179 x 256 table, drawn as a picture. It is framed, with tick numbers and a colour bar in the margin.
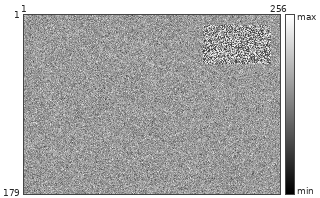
An odd patch, rougher than its surroundings, sits in the top right. No regular stripes run through it. The grain is fine, like static. No row or column stands out. Neither half mirrors the other. Values change most from cell to cell in the top right. On average the colour sits 60% of the way up the scale.
